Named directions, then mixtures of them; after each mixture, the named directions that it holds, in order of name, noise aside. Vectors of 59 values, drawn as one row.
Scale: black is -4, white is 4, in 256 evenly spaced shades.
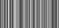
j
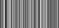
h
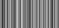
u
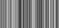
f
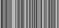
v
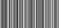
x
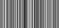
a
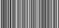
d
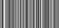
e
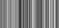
f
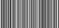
d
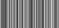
x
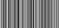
a, d, j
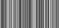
f, u, x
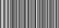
e, v, x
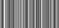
e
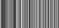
d, u, x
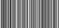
d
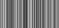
a, e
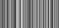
u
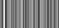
e, h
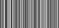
h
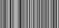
d, f, j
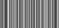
h, j, x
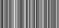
e, j, v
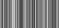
j, v, x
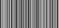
d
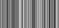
f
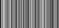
d, h, x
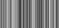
f
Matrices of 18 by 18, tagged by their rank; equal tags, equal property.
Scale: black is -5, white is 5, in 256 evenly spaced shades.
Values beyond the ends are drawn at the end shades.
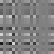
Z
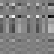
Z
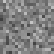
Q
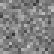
Q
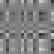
Z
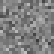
Q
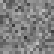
Q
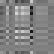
Z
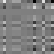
Z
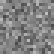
Q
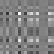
Z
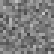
Q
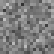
Q
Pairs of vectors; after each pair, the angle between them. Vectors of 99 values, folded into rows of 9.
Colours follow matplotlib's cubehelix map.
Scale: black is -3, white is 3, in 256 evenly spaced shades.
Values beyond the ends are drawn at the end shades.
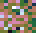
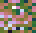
nearly parallel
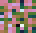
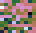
orthogonal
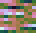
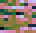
nearly opposite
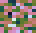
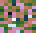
nearly parallel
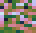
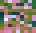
nearly opposite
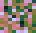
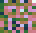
partly opposed
